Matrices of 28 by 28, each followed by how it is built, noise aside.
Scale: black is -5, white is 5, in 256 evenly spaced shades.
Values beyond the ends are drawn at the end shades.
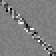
banded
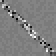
banded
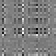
low rank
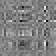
low rank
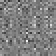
low rank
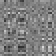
low rank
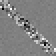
banded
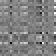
low rank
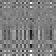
low rank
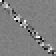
banded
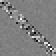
banded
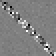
banded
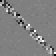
banded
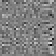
low rank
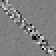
banded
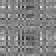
low rank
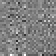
low rank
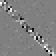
banded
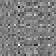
low rank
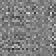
low rank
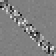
banded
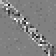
banded
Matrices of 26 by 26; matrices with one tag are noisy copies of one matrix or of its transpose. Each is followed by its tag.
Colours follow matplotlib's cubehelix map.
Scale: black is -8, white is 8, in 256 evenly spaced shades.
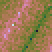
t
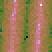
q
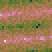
q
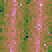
q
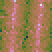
q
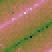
t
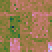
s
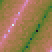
t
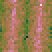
q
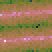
q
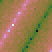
t
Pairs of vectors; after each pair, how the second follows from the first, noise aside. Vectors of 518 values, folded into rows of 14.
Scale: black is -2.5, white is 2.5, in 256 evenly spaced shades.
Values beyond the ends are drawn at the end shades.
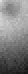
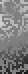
partly zeroed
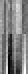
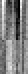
reversed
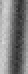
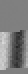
partly zeroed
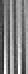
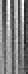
reversed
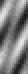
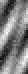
reversed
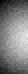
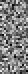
shuffled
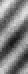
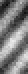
negated
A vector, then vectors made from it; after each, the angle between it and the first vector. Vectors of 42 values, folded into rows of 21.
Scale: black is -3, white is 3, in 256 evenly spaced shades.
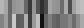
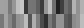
partly aligned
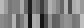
nearly parallel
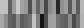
partly aligned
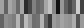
orthogonal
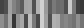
nearly opposite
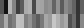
partly opposed
